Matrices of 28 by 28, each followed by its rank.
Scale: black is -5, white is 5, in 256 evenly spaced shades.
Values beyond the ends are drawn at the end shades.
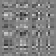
two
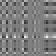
one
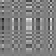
one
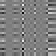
one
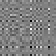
two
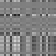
one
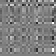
two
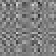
two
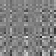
two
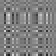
one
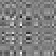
two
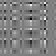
one
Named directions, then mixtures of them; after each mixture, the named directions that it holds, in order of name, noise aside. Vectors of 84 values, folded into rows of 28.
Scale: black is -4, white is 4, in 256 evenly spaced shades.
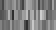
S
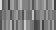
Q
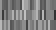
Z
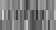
S, Z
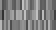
Z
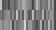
Q, Z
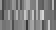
Q, S, Z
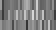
Q, S, Z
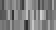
S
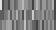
Q, Z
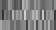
Z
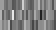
S, Z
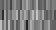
S, Z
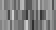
S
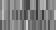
S, Z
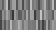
Q, S, Z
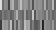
Q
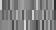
Q, Z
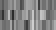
S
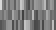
Q, S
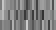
Q, S, Z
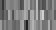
S, Z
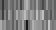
S, Z
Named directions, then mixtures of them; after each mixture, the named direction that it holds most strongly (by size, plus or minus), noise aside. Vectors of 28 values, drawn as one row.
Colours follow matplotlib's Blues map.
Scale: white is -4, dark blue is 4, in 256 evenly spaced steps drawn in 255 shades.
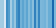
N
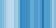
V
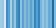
N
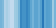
V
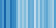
N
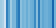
N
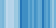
V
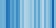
V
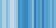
V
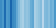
V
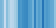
V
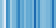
N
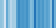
N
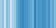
V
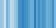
V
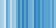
N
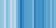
V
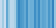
N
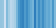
V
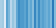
N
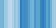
V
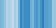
V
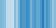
V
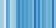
N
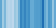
V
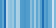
N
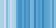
V
